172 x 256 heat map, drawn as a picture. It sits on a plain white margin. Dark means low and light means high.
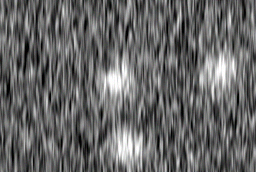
Three bumps rise from the field. On average the colour sits 40% of the way up the scale. Streaks run downward. Neither half mirrors the other.
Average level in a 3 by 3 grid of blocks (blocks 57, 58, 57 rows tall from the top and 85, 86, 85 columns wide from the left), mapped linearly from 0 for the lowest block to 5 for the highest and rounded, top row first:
1 1 1
0 5 4
0 4 0
